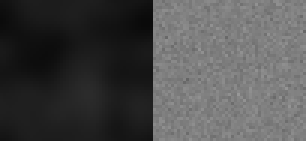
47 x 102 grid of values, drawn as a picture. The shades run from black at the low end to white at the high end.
It is made of 1 by 2 panels. Panel 1,1: very low, smooth, faint in contrast. Panel 1,2: middling, fine-grained, faint in contrast.
